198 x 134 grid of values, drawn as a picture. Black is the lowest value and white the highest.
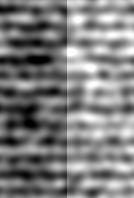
Lone odd cells: none. Stripes: horizontal, repeating 12 times. Average level on the scale: 50%. Seam: vertical, 50% of the way across, the right part higher.
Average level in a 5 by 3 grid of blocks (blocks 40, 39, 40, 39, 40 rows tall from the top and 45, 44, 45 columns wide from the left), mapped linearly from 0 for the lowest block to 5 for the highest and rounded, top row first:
135 / 034 / 134 / 124 / 134
